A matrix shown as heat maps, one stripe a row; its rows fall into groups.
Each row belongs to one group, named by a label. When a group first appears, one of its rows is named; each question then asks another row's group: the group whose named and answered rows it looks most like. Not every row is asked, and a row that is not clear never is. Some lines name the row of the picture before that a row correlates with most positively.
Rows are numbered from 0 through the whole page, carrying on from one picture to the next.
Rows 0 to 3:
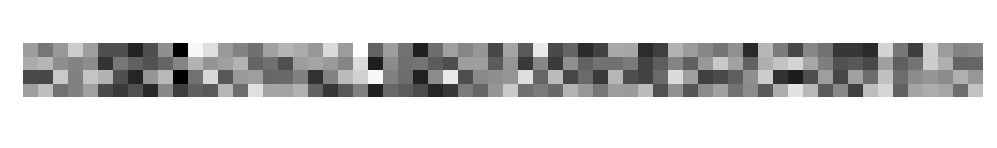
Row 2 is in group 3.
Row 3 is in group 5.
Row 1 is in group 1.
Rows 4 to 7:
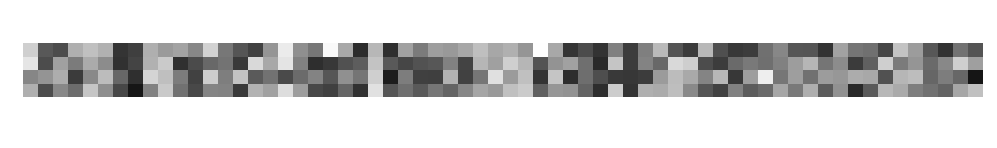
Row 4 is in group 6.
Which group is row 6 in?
3
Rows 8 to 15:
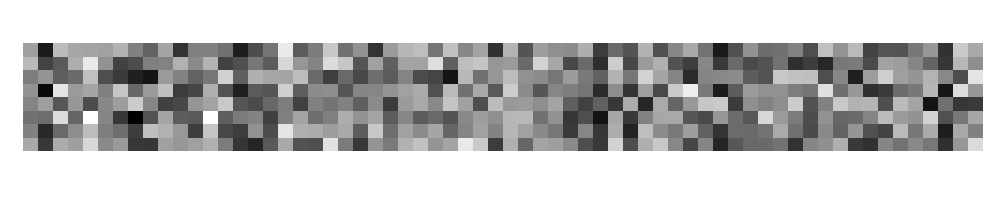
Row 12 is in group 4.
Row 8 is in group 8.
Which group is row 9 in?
6
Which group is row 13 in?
3
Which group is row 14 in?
6
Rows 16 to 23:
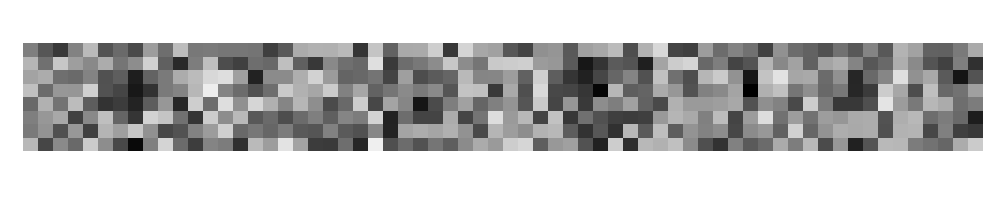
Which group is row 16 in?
6
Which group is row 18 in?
1
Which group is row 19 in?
1
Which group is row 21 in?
3
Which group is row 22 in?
4
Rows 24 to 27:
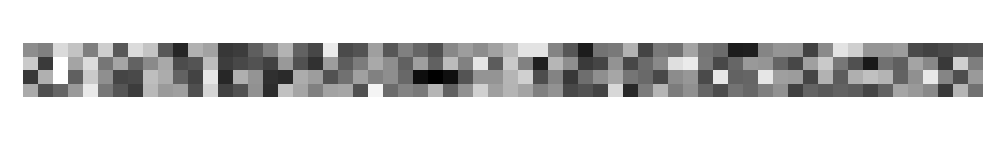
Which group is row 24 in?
4
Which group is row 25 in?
8
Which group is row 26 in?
3
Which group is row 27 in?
6
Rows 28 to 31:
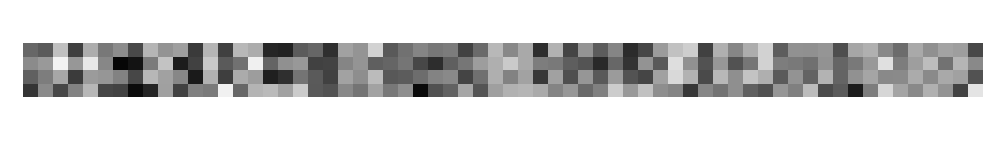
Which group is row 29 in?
3
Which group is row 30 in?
3
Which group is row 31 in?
5
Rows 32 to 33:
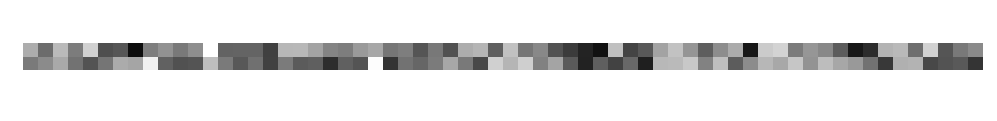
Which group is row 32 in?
1
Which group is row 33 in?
4
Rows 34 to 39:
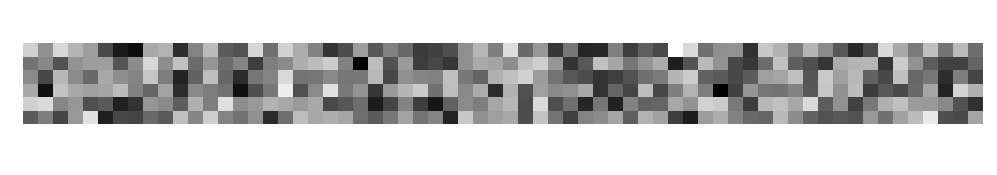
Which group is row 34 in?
1
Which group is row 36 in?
4
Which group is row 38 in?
1
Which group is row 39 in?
6
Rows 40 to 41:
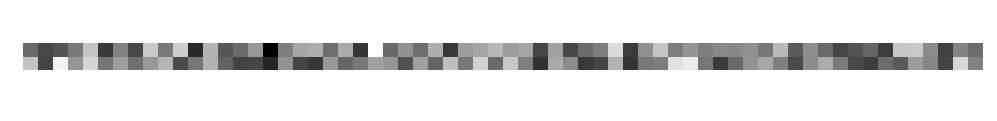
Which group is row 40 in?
6
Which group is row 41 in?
8
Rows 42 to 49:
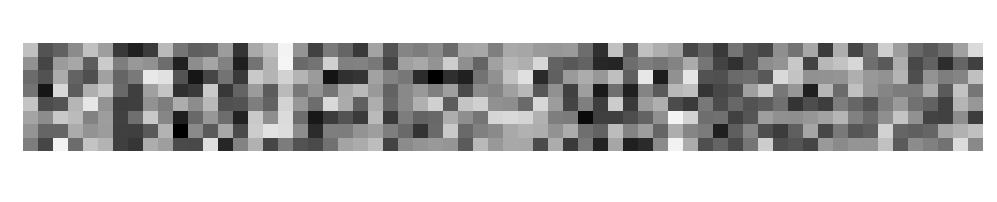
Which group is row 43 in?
4
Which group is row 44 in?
5
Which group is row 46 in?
6
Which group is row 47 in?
4
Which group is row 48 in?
5
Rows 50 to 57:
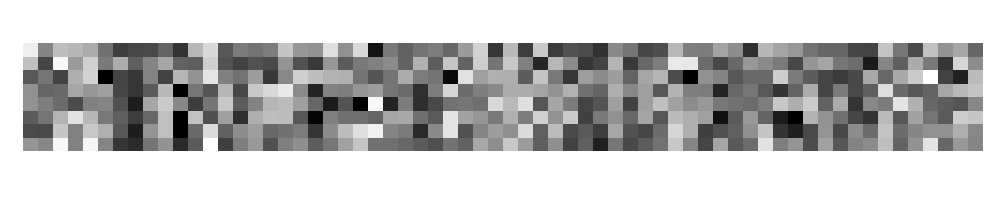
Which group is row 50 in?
1
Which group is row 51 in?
8
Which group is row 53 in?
5
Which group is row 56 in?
3
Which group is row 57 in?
3
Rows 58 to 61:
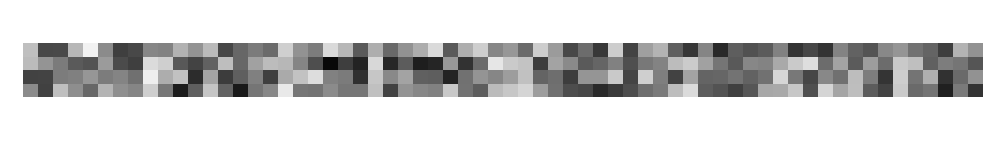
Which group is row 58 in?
6
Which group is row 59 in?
5
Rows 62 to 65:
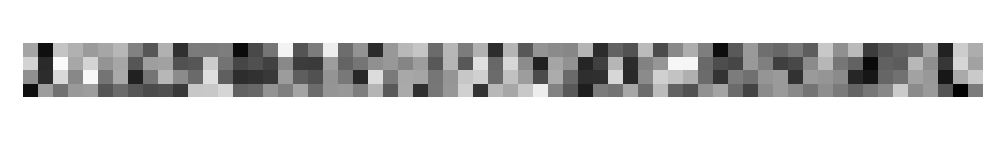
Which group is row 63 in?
8
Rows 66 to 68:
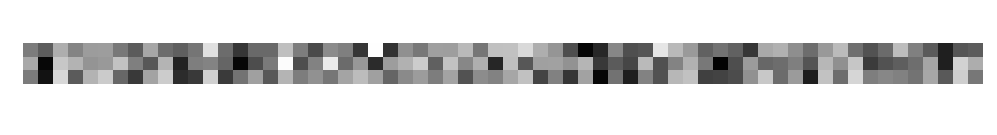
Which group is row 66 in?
4
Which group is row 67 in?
8
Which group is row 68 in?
3
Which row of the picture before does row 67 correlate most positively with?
62
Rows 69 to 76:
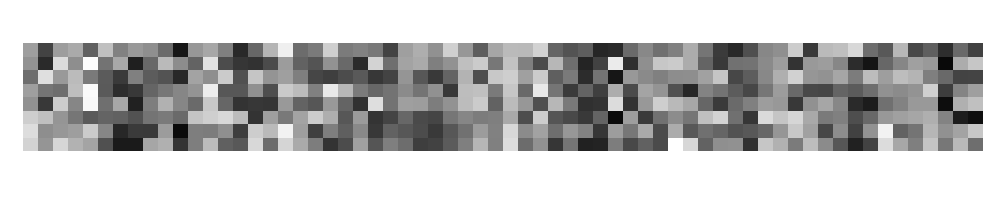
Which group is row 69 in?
4
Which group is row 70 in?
8
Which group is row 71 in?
4
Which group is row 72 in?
6
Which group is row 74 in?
1
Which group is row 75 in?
5
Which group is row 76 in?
1
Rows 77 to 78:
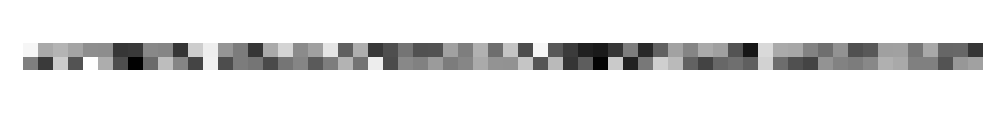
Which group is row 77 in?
1
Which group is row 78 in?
3
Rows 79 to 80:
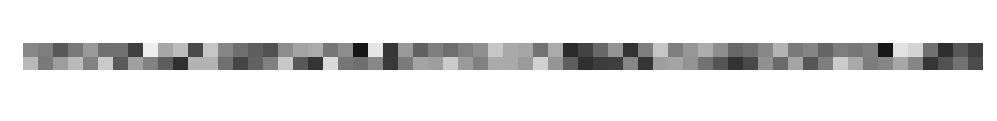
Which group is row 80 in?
4
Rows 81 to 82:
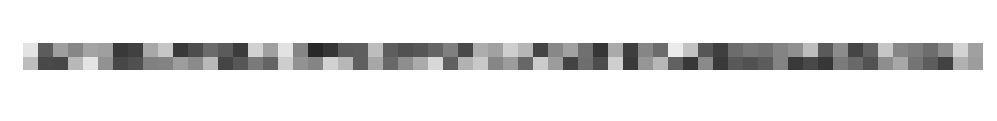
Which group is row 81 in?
5
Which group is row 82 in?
6
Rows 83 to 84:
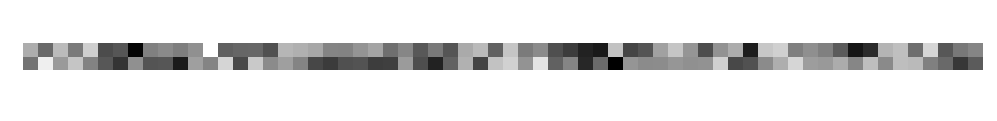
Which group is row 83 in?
1
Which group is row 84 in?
4
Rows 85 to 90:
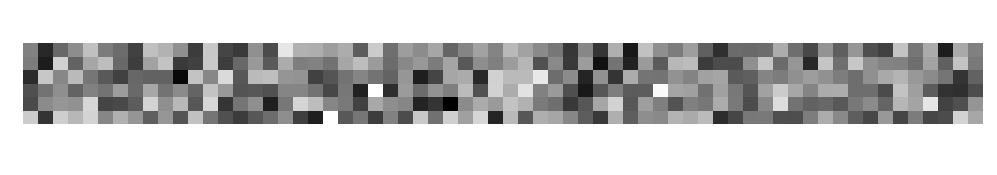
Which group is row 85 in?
6
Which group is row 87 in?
4
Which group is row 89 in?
6
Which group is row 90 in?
8
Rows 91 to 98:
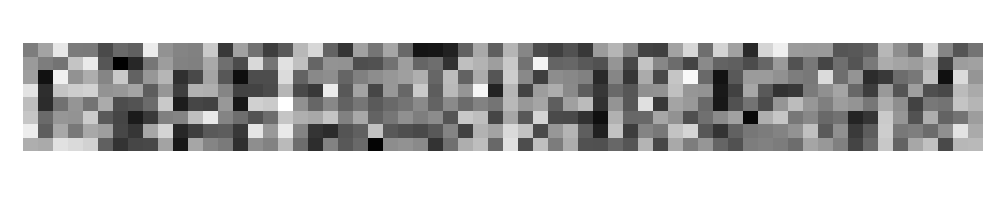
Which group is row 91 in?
1
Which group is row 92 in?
6
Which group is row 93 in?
8
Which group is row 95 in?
5
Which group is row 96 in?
1
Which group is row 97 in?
5
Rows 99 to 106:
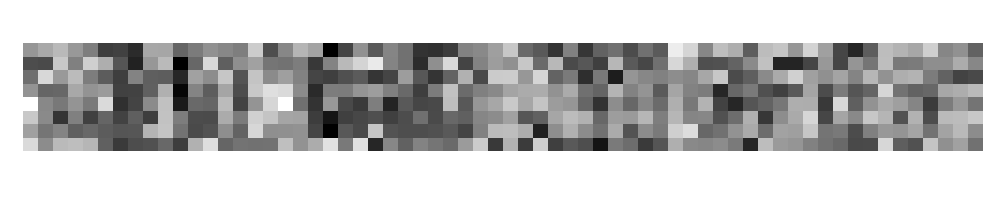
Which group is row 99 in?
1
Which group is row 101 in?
4
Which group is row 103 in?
5
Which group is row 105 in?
5
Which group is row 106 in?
1
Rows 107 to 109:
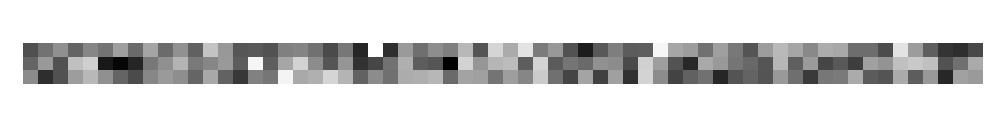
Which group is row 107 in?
4
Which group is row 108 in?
6
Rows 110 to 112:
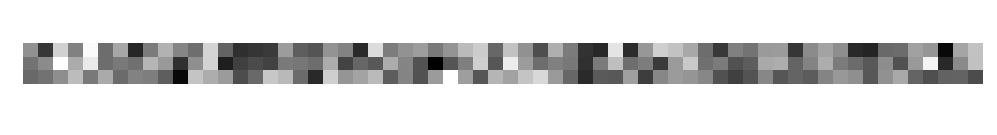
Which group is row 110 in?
8
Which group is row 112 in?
4
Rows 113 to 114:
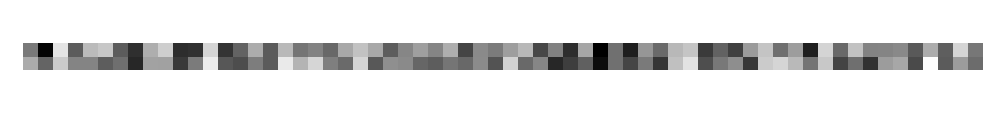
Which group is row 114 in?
1
